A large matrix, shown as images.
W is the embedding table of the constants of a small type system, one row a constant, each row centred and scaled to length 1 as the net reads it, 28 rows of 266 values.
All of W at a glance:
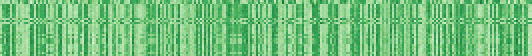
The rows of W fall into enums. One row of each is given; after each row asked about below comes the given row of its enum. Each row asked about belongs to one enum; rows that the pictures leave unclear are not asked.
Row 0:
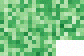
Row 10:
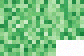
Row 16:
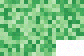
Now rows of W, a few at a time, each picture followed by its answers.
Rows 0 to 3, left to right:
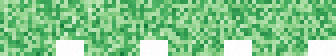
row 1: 0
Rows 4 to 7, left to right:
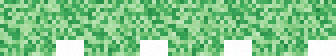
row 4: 16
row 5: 16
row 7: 16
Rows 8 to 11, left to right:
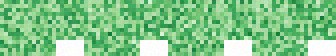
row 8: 16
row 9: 0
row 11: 0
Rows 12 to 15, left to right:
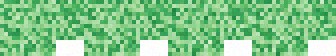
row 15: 16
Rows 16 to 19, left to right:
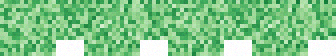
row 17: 10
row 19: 10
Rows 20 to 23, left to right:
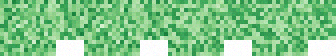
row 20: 10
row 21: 10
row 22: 16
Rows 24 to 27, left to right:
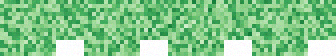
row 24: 16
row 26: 10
